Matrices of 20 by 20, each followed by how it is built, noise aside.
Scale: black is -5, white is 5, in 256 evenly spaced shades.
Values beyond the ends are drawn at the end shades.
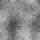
smooth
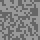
noise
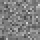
noise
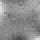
smooth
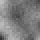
smooth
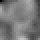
smooth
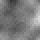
smooth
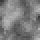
smooth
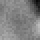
smooth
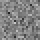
noise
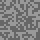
noise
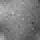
smooth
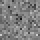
noise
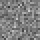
noise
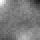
smooth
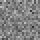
noise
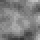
smooth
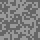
noise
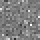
noise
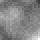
smooth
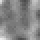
smooth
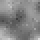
smooth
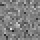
noise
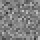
noise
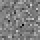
noise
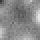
smooth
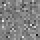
noise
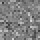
noise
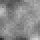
smooth
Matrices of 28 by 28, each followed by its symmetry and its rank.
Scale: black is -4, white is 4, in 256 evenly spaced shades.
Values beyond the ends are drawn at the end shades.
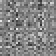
neither, rank five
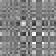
symmetric, rank two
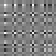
symmetric, rank one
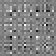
symmetric, rank two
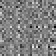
neither, rank five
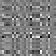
neither, rank two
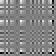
symmetric, rank one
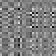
neither, rank two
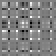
symmetric, rank one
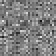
neither, rank five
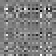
neither, rank two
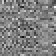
neither, rank five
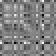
symmetric, rank two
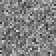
neither, full rank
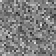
neither, full rank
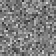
neither, full rank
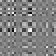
symmetric, rank two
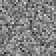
neither, full rank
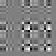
symmetric, rank one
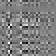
neither, rank two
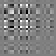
symmetric, rank one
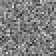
neither, full rank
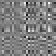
neither, rank two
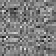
neither, rank five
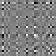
symmetric, rank two
